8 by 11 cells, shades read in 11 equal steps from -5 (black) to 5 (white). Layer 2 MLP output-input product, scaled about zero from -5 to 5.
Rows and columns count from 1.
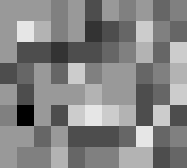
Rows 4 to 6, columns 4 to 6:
-1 3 0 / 1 1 2 / -2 3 4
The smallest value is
-5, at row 6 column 2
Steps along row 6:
down up down up up down down down up down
